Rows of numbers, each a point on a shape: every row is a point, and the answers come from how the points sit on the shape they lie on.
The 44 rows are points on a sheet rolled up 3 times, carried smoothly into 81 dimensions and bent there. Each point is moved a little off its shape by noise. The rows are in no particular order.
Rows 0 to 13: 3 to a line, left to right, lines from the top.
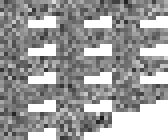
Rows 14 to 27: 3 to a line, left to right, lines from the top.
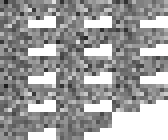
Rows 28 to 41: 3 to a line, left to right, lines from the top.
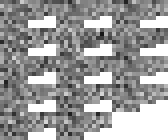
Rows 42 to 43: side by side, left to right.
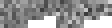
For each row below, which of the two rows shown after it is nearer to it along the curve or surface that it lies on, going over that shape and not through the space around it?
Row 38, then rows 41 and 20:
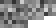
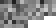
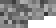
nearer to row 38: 41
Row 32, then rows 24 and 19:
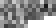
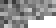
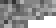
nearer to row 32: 24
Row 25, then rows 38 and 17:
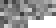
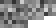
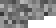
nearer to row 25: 38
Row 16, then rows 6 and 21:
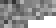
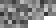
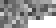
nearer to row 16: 21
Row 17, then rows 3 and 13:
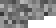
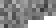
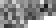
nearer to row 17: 3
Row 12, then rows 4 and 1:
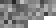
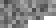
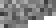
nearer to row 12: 1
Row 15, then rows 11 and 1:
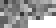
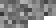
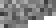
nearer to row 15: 1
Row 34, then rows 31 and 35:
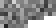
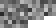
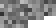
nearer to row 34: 35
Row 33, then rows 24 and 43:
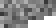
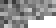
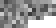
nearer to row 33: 43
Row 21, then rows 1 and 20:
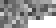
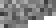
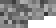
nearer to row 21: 1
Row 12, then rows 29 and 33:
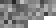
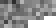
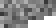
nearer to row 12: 29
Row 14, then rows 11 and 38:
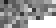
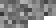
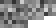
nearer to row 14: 38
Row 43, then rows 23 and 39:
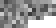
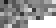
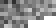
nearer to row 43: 23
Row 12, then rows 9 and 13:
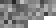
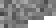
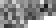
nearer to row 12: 9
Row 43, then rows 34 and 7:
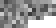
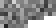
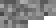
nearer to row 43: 34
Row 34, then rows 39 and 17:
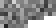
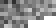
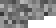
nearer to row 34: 17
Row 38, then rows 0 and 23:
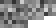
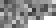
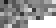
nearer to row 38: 23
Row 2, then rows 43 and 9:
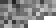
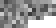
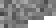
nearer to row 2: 43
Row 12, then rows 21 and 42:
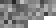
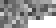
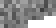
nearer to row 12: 42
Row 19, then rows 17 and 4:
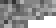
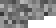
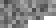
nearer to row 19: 17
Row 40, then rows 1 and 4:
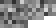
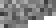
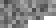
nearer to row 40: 1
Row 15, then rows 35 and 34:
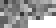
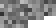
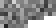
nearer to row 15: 34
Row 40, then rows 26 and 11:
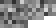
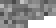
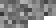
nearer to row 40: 11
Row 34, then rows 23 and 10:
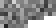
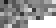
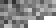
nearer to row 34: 23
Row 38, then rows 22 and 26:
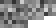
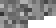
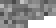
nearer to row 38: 22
